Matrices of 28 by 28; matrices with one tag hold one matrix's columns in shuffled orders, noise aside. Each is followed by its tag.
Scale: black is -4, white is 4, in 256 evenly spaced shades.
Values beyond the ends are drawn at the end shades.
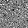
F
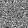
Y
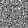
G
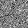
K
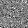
Y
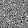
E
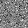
K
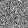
K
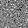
F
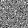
G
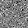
F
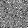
Y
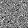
E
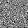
E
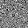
F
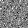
G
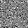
Y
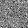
Y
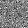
Y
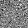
F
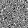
G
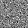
E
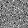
K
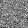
E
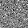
F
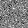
K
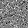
K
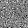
Y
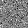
K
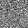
F
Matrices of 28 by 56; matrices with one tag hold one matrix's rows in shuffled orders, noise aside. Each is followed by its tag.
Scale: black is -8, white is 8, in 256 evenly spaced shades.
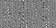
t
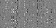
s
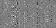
s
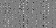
t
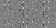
t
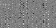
t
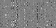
s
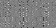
t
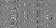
s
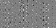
t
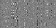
s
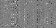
s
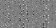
t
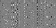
s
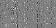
s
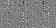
t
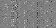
s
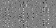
t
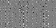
t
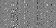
s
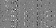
s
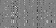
s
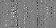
s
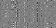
s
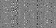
s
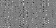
t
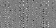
t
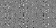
t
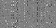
s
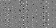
t
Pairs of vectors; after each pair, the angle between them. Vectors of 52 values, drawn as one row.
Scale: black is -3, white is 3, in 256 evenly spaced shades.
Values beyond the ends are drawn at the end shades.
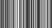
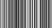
nearly opposite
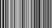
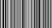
nearly parallel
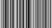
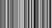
orthogonal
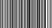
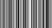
partly opposed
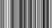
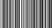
partly opposed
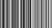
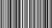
partly opposed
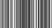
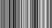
nearly opposite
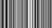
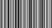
partly opposed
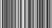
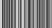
nearly parallel
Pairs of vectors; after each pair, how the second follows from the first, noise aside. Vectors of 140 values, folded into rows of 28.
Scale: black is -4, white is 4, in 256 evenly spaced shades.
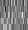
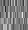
copied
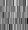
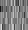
reversed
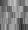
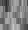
reversed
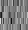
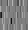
partly zeroed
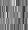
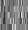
reversed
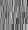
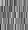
reversed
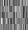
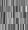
reversed
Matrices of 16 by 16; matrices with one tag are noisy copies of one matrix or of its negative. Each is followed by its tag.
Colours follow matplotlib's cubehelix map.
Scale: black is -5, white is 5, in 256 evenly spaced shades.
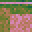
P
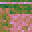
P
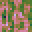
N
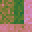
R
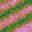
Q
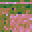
P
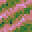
Q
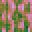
N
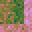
R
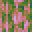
N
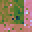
R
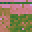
P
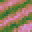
Q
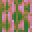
N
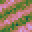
Q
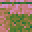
P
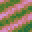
Q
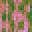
N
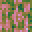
N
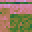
P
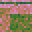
P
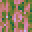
N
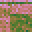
P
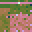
P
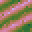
Q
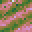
Q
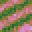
Q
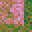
R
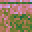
P
